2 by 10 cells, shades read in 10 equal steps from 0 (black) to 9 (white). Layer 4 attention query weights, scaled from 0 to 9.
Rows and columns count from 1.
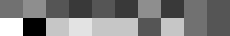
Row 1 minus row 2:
-5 5 -4 -6 -4 -5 2 -5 0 0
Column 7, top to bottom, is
5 3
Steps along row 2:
down up up down same down up down down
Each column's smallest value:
4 0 3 2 3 2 3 2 4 3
